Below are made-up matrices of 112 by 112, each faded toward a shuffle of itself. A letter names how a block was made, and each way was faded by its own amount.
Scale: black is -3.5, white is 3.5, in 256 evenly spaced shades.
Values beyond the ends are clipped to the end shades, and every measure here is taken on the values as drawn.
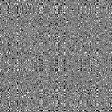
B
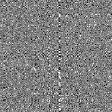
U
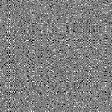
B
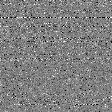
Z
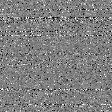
Z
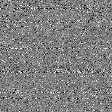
Z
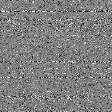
Z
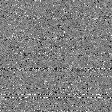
Z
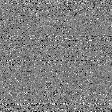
Z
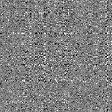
U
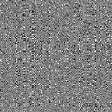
B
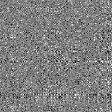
U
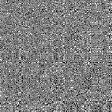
U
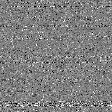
Z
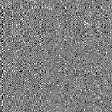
B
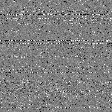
Z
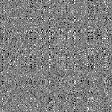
U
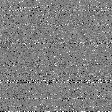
Z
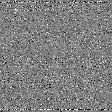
Z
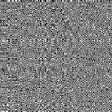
B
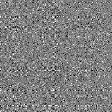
U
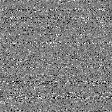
Z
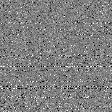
Z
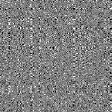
U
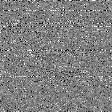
Z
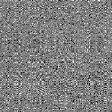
U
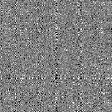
U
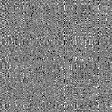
B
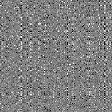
B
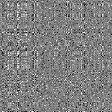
B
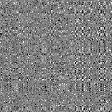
B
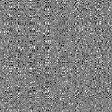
B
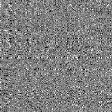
U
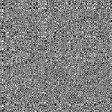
U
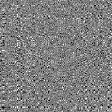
U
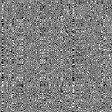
B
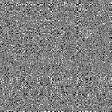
U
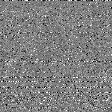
Z
